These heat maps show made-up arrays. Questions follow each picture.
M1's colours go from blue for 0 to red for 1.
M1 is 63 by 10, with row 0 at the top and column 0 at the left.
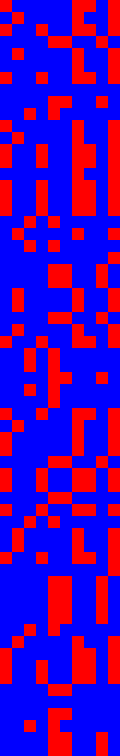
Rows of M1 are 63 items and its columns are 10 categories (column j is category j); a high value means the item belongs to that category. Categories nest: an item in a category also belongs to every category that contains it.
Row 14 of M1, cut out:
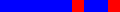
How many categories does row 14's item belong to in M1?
2
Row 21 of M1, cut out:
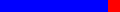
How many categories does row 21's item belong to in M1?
1
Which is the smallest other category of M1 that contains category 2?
4
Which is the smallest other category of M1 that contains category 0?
6
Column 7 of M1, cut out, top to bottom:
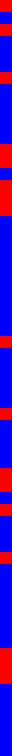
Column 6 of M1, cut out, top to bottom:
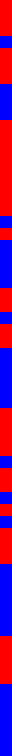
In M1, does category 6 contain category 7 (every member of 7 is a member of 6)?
yes
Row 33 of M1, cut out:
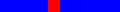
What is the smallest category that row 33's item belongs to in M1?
4
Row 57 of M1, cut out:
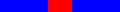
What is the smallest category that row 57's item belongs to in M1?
5
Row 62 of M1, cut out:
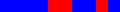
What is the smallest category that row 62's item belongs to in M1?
8
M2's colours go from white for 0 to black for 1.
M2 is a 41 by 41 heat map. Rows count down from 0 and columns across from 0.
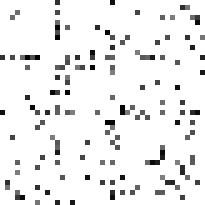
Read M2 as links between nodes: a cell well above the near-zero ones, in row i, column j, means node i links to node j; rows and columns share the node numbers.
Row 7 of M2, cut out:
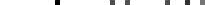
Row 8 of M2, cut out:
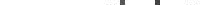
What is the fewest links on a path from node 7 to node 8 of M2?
3
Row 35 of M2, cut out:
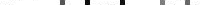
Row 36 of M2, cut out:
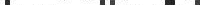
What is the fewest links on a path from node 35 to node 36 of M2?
3
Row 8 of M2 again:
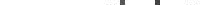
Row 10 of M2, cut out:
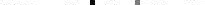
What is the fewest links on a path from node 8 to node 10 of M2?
5
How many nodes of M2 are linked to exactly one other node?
0
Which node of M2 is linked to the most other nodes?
node 11
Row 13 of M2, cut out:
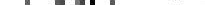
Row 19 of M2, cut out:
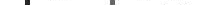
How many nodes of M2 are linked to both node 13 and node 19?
2
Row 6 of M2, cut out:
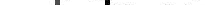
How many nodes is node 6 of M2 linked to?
2
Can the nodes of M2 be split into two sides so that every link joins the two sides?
no
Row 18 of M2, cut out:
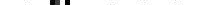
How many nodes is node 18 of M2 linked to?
3
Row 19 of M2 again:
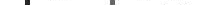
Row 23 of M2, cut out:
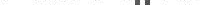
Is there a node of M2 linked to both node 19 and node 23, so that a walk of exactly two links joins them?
no
